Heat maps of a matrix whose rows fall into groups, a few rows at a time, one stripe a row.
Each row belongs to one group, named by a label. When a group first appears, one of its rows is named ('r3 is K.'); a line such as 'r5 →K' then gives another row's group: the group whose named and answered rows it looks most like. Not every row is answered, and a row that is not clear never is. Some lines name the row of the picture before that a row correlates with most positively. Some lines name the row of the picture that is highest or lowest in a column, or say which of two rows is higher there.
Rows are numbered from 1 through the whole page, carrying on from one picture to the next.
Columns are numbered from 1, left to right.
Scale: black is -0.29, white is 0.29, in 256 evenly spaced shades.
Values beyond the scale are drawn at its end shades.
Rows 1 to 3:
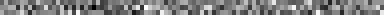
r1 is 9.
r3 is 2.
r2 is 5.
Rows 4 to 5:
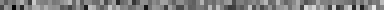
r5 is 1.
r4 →2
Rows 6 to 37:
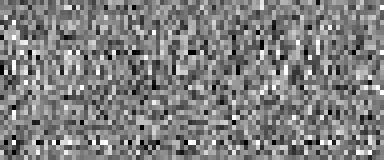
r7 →2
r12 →1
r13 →1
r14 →2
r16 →2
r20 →9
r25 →1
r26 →5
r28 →9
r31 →5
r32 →5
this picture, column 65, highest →34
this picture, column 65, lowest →12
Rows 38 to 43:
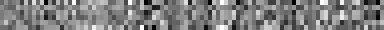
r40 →5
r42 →2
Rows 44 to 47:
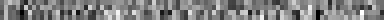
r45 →1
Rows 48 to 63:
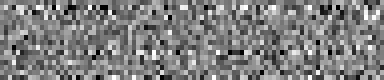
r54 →2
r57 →1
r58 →1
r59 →5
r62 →2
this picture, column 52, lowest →49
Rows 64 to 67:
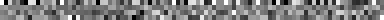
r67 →2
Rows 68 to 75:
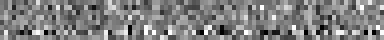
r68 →1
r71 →9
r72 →9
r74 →5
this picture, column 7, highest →72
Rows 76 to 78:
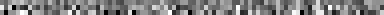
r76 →2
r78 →2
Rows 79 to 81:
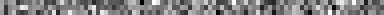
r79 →5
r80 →2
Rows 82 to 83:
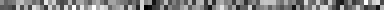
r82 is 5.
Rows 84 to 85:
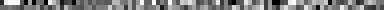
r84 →1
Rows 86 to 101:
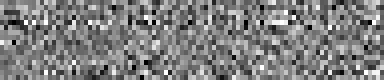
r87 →2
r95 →5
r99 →2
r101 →5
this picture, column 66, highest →99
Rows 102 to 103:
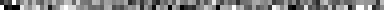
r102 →9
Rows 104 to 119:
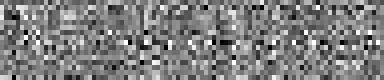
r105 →2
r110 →1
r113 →5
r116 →5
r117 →2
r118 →5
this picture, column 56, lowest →112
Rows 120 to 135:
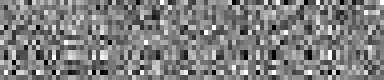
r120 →2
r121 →2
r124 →2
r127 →9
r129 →1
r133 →5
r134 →9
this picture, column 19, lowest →134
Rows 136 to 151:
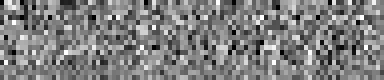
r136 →1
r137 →1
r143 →2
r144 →2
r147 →9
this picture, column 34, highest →144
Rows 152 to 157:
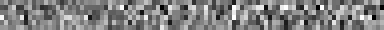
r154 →5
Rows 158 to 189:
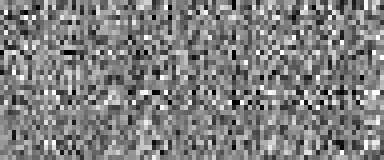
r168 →1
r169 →2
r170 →9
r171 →9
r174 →2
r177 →1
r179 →2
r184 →1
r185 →9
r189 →5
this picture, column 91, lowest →173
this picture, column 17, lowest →168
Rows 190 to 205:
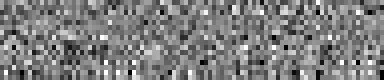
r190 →2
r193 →2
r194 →1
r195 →2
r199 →9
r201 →9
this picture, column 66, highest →192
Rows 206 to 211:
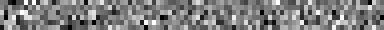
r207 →1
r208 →2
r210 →5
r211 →1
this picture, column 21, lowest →210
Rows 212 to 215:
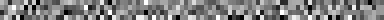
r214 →1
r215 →1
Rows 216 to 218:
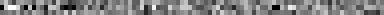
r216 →9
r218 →5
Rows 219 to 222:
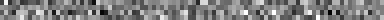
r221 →9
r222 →2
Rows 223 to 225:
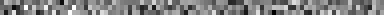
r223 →1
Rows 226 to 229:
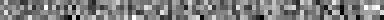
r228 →2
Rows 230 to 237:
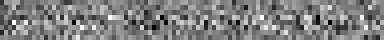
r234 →9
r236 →9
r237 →5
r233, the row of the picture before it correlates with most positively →226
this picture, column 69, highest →235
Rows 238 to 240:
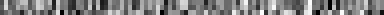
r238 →9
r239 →9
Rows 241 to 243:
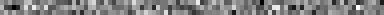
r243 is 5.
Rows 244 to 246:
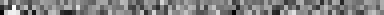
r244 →2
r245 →9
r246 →1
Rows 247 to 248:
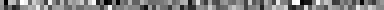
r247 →2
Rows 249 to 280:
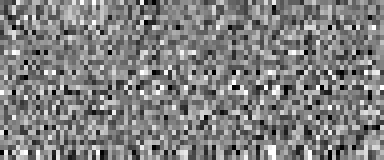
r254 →1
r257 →2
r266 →2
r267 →9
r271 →5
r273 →2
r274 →5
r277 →5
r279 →9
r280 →9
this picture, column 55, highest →254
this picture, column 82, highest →274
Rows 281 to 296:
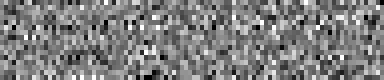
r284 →5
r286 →9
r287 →9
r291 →5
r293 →9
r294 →2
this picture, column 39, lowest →295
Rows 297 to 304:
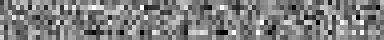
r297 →9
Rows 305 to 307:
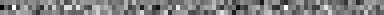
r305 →2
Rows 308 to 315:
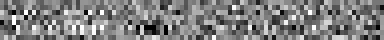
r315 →5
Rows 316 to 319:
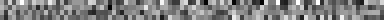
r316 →2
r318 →5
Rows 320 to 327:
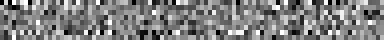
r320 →9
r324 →1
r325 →9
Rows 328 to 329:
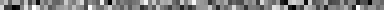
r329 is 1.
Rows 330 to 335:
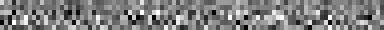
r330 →9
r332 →9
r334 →9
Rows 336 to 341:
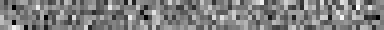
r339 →5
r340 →9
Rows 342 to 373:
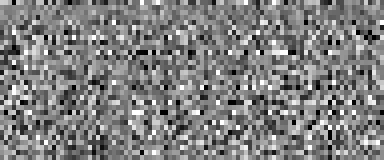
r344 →2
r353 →2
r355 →1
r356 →1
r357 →9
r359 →9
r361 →2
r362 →1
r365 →1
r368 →1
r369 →9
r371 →9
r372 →5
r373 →9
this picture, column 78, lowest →367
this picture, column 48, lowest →352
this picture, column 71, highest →352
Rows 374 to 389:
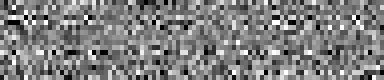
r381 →1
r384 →9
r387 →5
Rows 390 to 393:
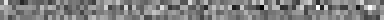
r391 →2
